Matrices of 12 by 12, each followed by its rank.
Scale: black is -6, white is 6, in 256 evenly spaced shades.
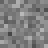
full rank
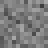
full rank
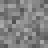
full rank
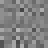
two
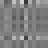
one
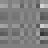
one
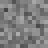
full rank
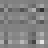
one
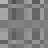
one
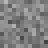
full rank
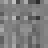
two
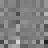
two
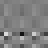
one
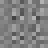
two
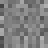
two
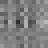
two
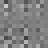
two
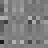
two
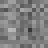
two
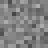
full rank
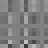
one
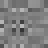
two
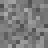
full rank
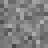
full rank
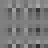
one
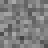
full rank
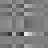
one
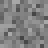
full rank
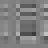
one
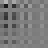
one
